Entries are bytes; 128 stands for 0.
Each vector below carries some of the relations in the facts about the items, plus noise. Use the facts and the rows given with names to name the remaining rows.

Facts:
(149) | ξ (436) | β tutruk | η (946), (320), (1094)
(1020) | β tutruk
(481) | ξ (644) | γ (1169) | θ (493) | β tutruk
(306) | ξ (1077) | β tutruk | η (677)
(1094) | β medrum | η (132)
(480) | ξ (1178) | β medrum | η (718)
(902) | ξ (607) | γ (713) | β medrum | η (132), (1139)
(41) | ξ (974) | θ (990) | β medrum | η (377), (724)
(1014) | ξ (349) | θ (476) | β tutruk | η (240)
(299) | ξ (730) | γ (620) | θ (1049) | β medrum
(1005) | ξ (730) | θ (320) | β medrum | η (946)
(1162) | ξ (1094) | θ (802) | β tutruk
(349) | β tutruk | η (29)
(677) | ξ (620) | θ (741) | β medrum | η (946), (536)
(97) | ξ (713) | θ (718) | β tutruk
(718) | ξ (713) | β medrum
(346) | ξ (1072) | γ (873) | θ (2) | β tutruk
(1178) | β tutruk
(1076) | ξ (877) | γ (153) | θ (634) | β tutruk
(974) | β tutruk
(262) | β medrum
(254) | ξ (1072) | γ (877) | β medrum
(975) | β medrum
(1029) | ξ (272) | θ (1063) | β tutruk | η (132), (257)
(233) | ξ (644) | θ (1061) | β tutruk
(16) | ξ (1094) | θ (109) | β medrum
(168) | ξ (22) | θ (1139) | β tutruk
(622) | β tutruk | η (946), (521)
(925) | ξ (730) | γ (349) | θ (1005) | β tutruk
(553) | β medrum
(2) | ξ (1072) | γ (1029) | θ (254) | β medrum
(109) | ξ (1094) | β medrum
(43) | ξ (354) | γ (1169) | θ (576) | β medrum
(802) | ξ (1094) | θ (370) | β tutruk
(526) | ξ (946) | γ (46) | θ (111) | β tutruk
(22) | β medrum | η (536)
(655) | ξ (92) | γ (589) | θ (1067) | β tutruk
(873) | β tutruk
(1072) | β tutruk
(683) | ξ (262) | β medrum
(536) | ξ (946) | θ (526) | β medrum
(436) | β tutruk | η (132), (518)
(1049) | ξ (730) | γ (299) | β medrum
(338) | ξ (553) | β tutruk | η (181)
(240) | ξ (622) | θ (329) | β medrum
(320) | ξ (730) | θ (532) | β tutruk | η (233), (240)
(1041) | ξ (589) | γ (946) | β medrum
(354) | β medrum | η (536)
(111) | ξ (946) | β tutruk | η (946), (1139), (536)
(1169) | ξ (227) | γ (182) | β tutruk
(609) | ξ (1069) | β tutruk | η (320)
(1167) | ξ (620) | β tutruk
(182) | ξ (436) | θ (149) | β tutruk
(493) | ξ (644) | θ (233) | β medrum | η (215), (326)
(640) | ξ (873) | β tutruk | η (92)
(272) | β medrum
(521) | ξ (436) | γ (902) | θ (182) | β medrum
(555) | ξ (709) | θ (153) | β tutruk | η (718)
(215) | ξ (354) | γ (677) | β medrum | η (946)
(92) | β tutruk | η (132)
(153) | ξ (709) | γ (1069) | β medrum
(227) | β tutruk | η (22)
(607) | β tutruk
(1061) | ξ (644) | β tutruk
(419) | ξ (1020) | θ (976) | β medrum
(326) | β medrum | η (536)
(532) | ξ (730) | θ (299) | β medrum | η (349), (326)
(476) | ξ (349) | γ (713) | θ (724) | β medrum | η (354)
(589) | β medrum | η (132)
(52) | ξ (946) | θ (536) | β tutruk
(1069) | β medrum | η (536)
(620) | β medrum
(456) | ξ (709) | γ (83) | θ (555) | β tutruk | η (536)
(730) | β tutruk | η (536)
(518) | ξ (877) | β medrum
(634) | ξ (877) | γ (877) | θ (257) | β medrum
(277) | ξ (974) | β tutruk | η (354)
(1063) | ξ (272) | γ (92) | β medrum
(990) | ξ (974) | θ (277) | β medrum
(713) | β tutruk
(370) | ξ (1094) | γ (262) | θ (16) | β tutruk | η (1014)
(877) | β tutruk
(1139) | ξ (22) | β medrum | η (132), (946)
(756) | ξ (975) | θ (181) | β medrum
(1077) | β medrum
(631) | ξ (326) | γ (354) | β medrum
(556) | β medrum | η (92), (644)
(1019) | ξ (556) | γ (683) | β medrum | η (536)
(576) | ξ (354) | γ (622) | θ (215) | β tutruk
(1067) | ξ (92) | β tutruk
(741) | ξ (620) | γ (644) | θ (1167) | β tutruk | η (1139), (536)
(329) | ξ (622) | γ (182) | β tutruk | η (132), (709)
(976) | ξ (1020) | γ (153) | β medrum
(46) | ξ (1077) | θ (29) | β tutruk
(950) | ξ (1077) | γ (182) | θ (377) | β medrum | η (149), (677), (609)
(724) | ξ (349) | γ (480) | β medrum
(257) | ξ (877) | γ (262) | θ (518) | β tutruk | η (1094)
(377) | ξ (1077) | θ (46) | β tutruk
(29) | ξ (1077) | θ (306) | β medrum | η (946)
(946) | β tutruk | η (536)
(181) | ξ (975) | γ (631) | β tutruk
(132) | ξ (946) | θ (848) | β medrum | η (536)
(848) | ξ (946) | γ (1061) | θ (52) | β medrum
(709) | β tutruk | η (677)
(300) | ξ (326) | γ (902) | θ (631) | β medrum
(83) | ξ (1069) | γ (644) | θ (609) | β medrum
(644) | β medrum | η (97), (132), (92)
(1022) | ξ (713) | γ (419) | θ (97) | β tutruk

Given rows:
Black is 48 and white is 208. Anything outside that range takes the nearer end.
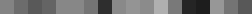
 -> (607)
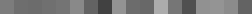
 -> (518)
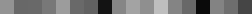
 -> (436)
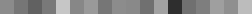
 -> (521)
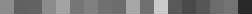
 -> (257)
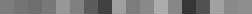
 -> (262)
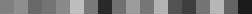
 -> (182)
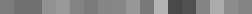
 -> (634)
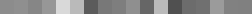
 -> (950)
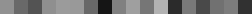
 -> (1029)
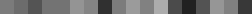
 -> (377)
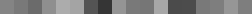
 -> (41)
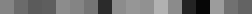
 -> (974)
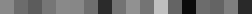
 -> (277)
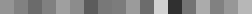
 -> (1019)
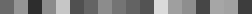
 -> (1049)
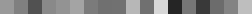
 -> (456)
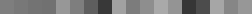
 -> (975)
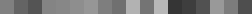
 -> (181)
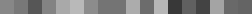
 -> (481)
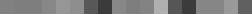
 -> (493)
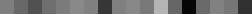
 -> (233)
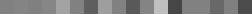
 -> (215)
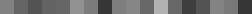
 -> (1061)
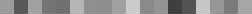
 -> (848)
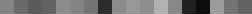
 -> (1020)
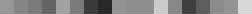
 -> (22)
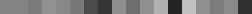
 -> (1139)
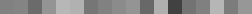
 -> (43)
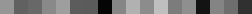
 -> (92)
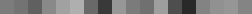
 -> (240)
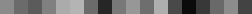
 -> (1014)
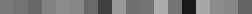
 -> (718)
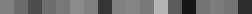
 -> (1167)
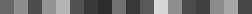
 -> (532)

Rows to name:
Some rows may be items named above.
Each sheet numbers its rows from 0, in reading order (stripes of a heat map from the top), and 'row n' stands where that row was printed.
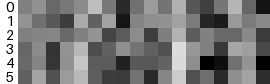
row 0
(182)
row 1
(713)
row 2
(29)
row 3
(299)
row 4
(320)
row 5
(1005)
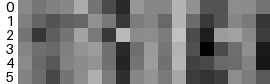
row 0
(556)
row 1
(1061)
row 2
(153)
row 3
(609)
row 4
(640)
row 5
(1162)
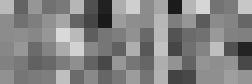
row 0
(132)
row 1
(589)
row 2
(950)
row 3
(1169)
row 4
(109)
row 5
(476)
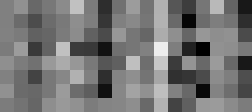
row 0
(182)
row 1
(233)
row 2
(109)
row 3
(730)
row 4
(329)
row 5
(168)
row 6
(436)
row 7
(1041)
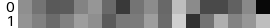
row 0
(306)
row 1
(1019)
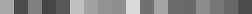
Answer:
(526)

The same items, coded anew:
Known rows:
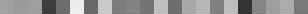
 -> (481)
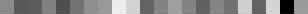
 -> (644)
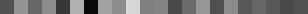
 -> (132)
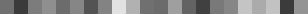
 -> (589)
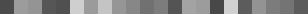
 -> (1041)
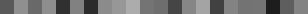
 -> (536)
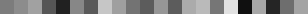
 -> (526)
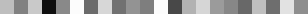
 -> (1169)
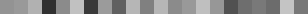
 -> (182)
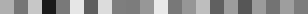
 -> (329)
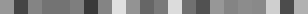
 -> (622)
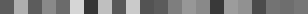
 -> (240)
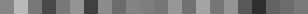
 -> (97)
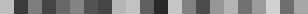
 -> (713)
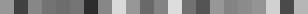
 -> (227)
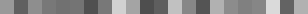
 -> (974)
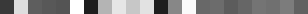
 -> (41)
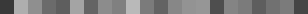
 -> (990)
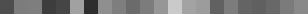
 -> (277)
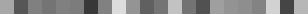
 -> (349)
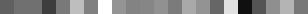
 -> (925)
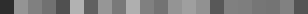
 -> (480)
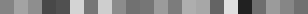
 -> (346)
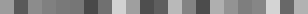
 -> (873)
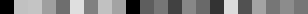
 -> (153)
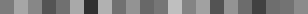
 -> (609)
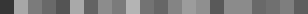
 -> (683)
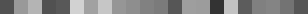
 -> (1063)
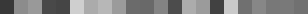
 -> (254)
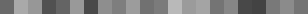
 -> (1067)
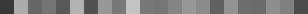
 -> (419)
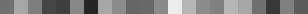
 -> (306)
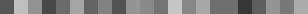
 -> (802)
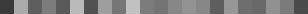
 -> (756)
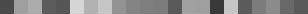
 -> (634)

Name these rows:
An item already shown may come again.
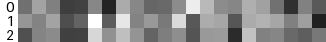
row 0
(306)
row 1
(950)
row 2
(215)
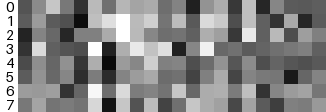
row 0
(848)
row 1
(83)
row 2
(1049)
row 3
(41)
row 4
(132)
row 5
(536)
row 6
(481)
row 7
(1014)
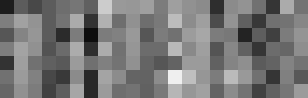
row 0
(532)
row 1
(609)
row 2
(52)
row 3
(609)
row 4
(718)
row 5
(306)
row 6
(149)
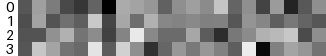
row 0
(111)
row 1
(677)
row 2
(1069)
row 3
(1076)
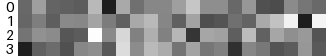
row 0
(1029)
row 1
(1094)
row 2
(43)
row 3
(1005)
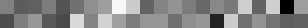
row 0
(644)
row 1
(1019)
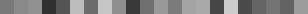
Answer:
(257)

